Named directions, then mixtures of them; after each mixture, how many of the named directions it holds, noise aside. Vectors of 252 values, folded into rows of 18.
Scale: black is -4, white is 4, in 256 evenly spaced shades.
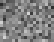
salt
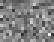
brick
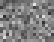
two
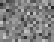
one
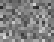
two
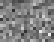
one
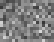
two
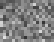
two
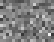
one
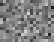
two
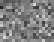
two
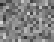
one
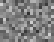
two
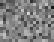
one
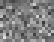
two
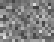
two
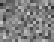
one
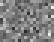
two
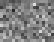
two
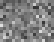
two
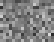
one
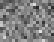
two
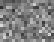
two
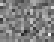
two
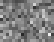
one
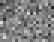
one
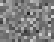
two
